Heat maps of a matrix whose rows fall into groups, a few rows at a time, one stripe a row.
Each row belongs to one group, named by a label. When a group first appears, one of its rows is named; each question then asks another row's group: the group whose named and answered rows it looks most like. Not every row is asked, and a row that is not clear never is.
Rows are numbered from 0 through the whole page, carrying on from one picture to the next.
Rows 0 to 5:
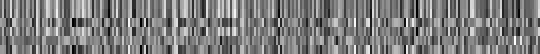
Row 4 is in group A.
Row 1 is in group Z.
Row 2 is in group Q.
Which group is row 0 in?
Z
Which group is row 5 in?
Q
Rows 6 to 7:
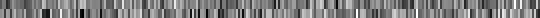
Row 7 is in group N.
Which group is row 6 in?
A
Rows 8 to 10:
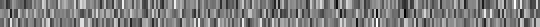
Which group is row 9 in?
N
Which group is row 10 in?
Z
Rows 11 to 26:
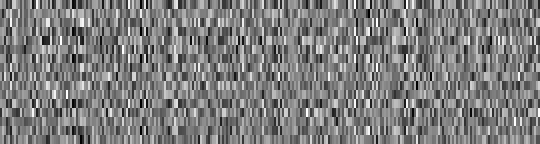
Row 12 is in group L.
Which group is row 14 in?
Q
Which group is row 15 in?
N
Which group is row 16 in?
A
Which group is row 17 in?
Q
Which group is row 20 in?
Z
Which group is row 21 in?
L
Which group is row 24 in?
A
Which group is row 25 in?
Q
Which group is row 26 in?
N
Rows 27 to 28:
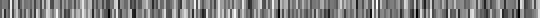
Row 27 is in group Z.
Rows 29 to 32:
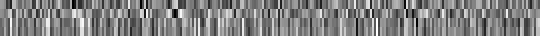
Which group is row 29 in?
Q
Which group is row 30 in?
L
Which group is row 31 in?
Z
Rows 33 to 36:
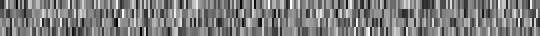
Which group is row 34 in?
A
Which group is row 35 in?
N
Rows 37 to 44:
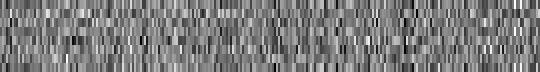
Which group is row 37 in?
A
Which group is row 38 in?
Z
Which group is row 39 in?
N
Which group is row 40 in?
A
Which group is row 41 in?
Q
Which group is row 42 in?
N
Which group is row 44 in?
A
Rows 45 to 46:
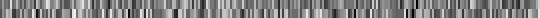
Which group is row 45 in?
Z
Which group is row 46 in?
L
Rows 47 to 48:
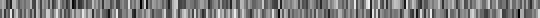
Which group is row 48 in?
Z
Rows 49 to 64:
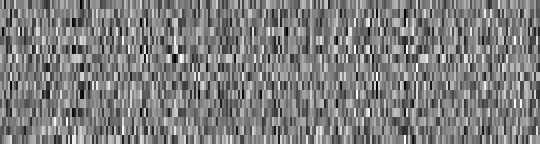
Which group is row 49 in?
N
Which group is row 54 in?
Q
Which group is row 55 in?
L
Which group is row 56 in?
N
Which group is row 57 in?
Z
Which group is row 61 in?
Q
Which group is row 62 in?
L
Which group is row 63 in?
A
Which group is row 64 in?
L
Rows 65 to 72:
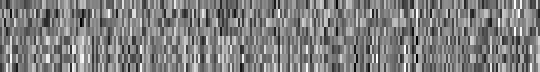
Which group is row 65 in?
A
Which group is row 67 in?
N
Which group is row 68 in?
A
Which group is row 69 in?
Z
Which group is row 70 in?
L
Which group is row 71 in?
Z
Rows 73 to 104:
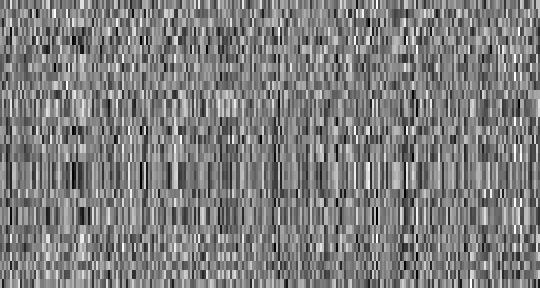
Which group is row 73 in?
Z
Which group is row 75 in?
L
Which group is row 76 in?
N
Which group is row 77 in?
Q
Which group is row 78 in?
N
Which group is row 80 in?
L
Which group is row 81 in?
A
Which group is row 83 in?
L
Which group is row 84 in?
Z
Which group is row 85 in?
Z
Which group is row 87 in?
Q
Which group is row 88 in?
N
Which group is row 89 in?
A
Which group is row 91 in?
Q
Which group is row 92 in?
Q
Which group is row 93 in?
Q
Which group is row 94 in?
N
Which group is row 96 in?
N
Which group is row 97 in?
N
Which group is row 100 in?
A
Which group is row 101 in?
Z
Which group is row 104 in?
L
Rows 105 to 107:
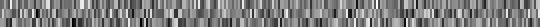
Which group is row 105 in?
Z
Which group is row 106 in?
L
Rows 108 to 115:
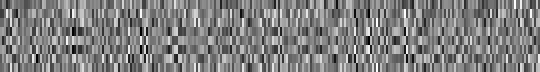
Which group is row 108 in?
A
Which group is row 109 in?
L
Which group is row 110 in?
Z
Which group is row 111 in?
Q
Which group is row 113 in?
Q
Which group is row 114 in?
L
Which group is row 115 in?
Z
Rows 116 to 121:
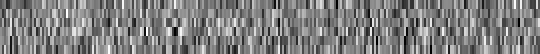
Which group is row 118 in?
Z
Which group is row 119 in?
L
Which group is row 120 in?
N
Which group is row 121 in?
N
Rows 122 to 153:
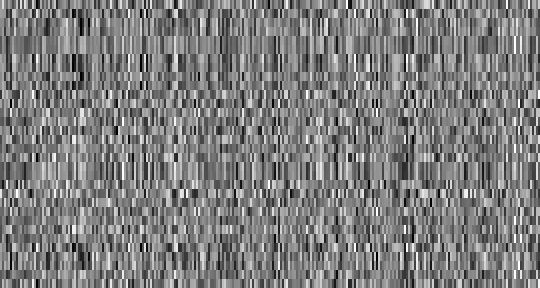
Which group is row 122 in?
L
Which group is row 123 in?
Q
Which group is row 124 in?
N
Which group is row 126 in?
A
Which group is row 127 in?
A
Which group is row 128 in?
Q
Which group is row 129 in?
Q
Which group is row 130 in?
N
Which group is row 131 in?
Q
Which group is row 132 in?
L
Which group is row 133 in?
N
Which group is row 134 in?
Z
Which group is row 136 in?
N
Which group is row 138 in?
A
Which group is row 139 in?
L
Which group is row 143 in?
L
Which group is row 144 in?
N
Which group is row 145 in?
Z
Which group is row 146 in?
A
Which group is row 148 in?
A
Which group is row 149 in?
Q
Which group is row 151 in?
N
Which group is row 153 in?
L
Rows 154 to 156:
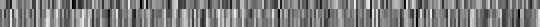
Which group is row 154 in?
Q
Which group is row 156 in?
Z
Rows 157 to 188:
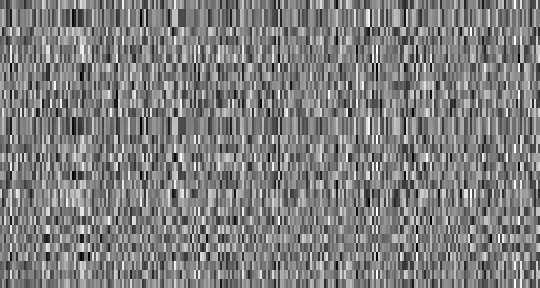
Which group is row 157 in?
A
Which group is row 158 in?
Q
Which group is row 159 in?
Q
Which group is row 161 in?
A
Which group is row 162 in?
Z
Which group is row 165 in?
N
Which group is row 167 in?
N
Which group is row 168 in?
N
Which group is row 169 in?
L
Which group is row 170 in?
Q
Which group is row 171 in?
Q
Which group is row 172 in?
Z
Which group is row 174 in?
L
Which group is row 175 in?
Z
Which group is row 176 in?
Q
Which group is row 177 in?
A
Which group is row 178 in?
L
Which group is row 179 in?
L
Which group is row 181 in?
N
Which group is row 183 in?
N
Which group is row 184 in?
Z
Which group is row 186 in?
A
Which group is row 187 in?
Z
